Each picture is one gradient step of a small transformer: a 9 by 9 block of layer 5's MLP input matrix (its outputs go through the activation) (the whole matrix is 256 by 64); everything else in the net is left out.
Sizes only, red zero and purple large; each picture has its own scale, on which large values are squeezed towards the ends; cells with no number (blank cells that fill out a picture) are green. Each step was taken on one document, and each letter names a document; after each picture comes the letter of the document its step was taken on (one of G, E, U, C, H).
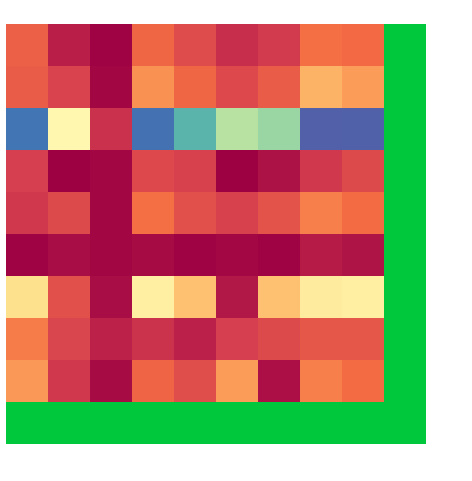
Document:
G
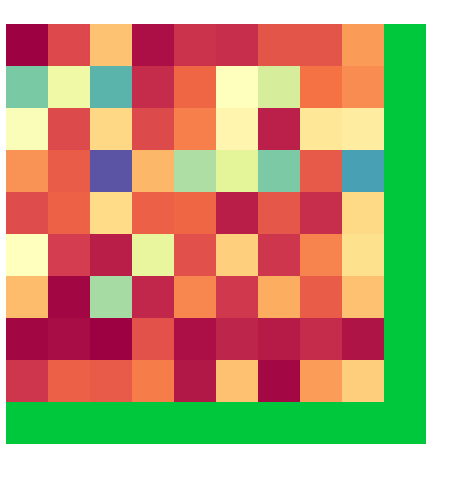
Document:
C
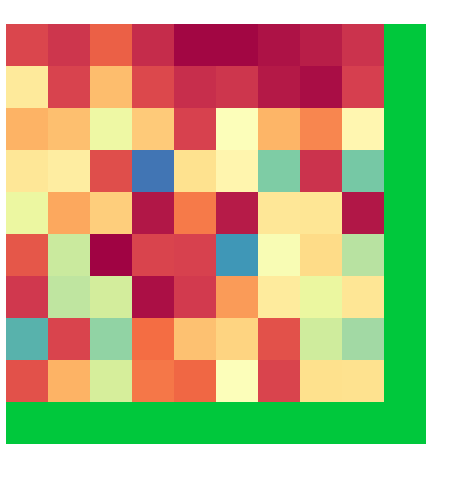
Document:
C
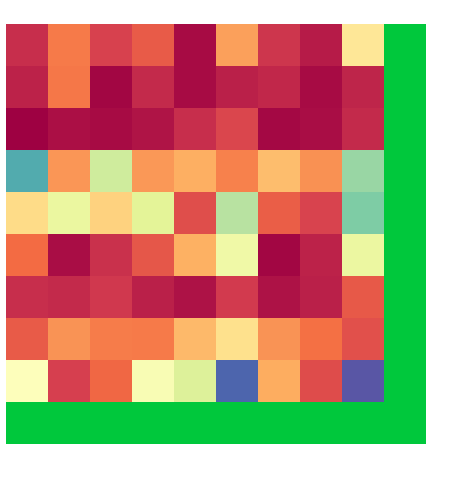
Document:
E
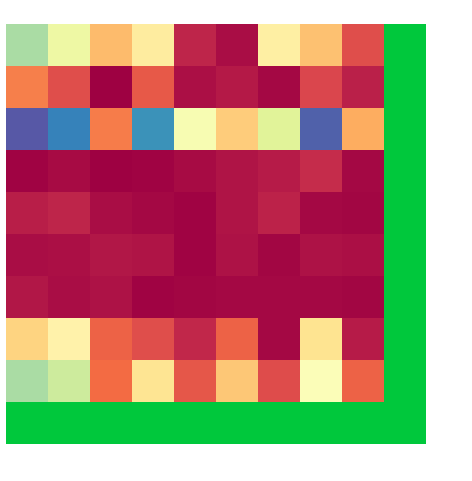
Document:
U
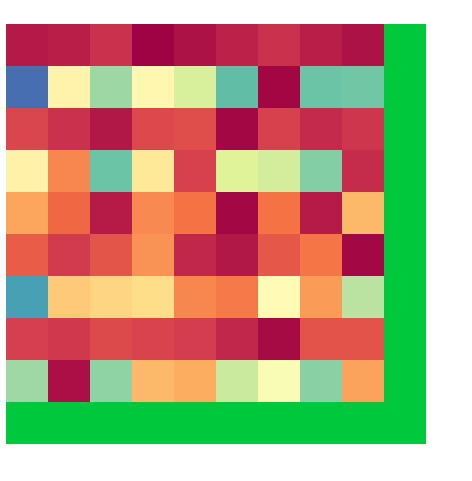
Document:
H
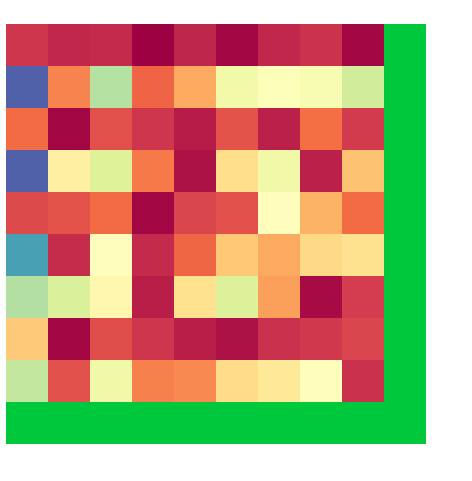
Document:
H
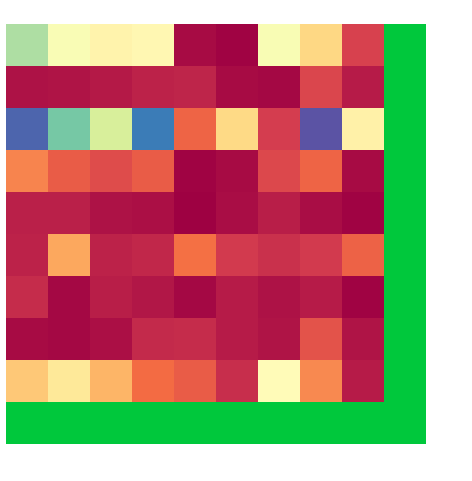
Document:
U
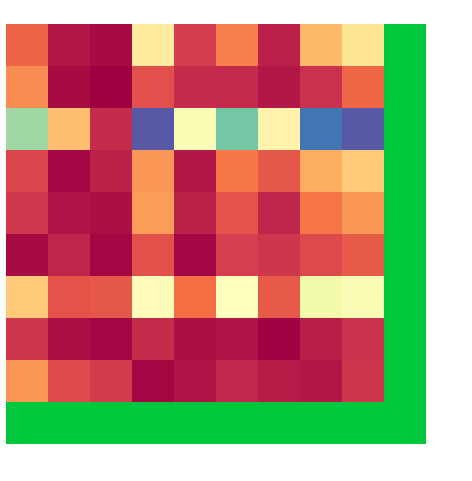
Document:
G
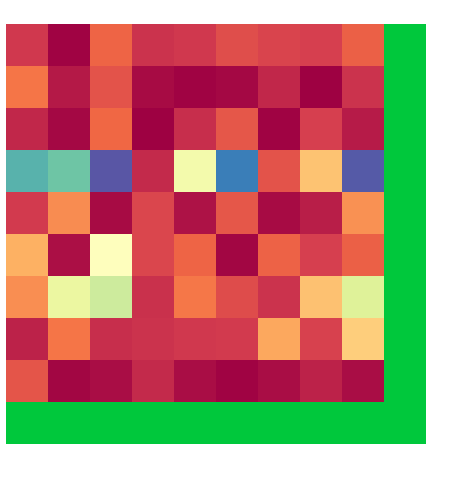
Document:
C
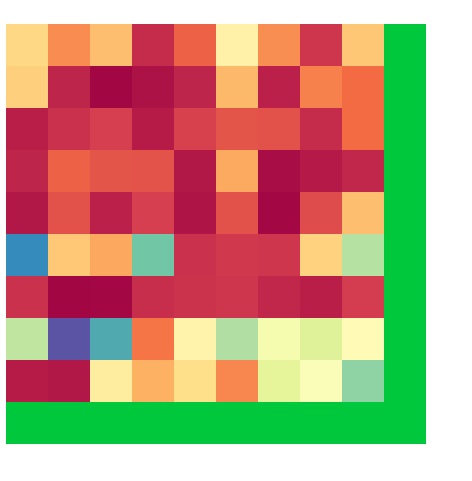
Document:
E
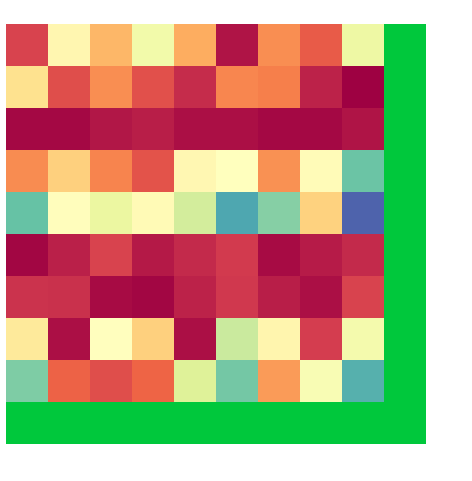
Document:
E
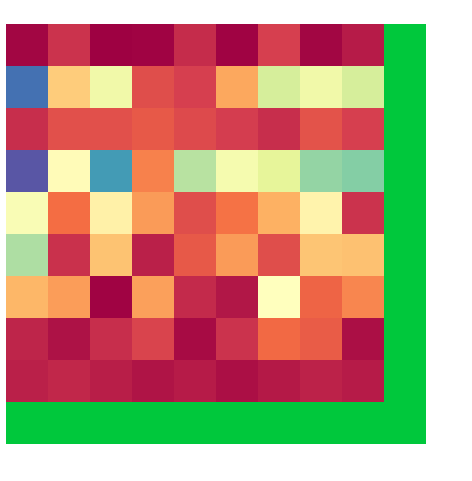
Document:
H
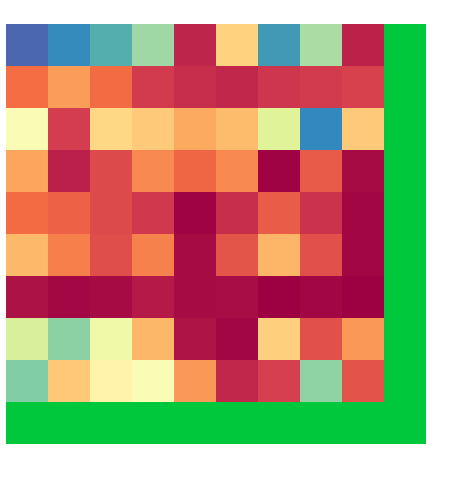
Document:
U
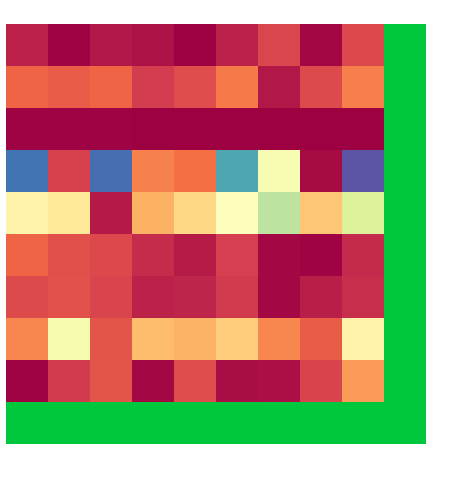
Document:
E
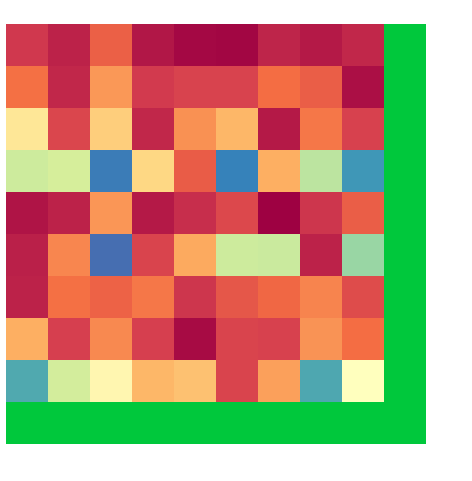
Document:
C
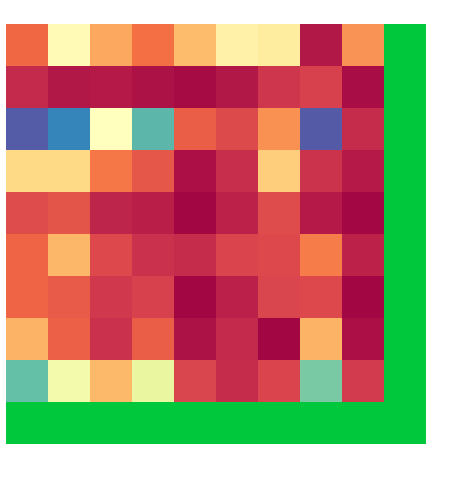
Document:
U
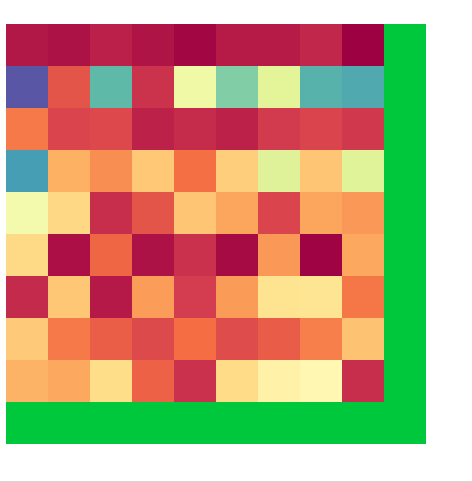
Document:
H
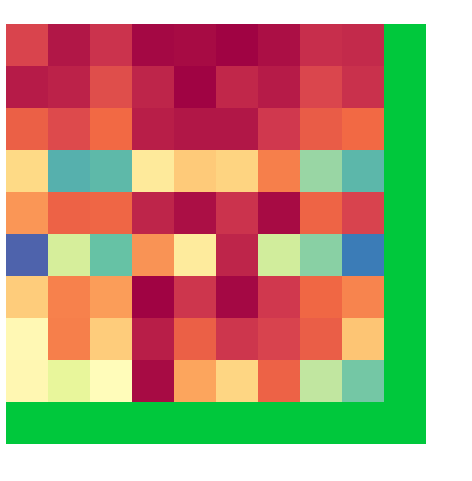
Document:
C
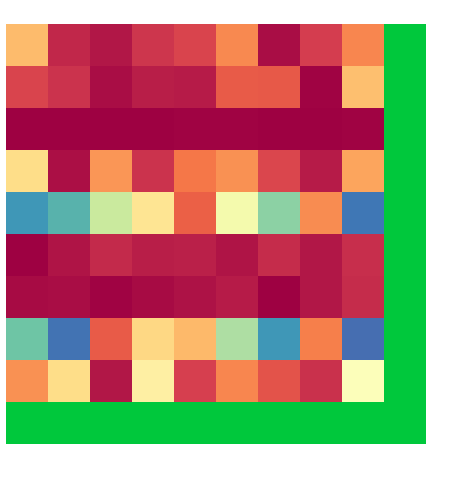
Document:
E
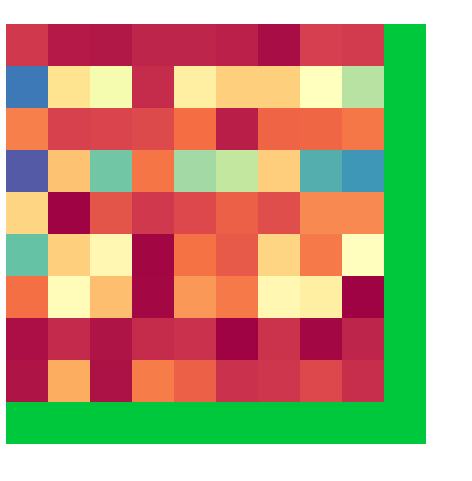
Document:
H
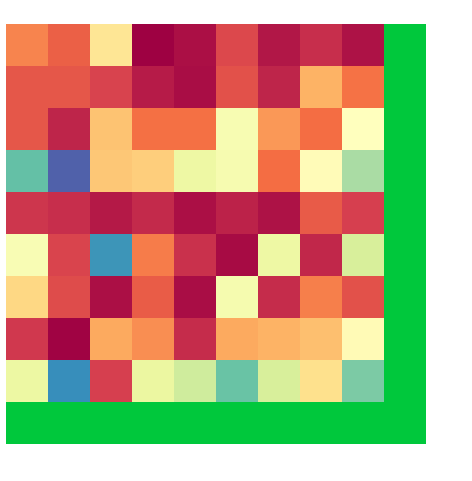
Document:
C
